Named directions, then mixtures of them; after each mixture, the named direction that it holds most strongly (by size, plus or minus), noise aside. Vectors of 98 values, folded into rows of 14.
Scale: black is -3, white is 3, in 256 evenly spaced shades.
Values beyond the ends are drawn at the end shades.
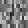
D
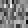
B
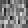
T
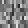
D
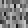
D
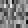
B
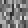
D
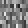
D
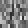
D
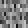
D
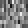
T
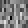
T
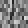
D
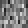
T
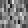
T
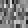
B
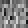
T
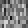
T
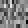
B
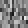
D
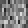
T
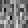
T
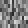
D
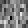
T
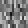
D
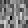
T
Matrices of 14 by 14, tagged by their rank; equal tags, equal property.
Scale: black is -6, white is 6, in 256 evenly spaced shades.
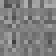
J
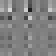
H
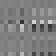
H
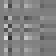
H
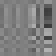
H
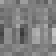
J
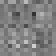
J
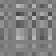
H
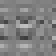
J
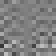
J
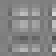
H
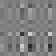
H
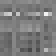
J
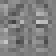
J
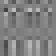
H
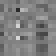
J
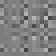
J
